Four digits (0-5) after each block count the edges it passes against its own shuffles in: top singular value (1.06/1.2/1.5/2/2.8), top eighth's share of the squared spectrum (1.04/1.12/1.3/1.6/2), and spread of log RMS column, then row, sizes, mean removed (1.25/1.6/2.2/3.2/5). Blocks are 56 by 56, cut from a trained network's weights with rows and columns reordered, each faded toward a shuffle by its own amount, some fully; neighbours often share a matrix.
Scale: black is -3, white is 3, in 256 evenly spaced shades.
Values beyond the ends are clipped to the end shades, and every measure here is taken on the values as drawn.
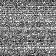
4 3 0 2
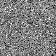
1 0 0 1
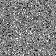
0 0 0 0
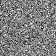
0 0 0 0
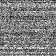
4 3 0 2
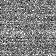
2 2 0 0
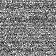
3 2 0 0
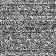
3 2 0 1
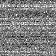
4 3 1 2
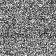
1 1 0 0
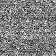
2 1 0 0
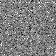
1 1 0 0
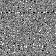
2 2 0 1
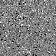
1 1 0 0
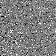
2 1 0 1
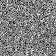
0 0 0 0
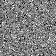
0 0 0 0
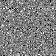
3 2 0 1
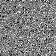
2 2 0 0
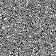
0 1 0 0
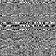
4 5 0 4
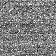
2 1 0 0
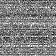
4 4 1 2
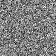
0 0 0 0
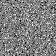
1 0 0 0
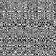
4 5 1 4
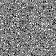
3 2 0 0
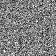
1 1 0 0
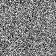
0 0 0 0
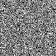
1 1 0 0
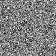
0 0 0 0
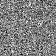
1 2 0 0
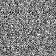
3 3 0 1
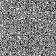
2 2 1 2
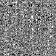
2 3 1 2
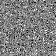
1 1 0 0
